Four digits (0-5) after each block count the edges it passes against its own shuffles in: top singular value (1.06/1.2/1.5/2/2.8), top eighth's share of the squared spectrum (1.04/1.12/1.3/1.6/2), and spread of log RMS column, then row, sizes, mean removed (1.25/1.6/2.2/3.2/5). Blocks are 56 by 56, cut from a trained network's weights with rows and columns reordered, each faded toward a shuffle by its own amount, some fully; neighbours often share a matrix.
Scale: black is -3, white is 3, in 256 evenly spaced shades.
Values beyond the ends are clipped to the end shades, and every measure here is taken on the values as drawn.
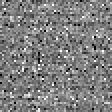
1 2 1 0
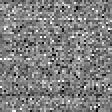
2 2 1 1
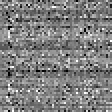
3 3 3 2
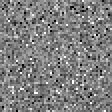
0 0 0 0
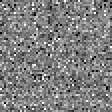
1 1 1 0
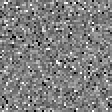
0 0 0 0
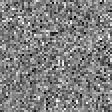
0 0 0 0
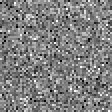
1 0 0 0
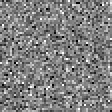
1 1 0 0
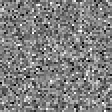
0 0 0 0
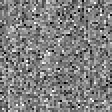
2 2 0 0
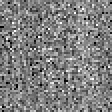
2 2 0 1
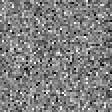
1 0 0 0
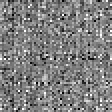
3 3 0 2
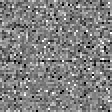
1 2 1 0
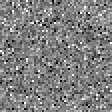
0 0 0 0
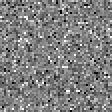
0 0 0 0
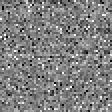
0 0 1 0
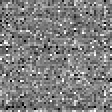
2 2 2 1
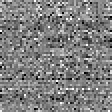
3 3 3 2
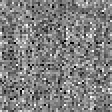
2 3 0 2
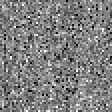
0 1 0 0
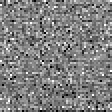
2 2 1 1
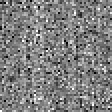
2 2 0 1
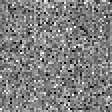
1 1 0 0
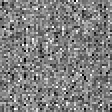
2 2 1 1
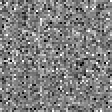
1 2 0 1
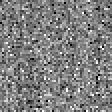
1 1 0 0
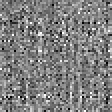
3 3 0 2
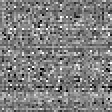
3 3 3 2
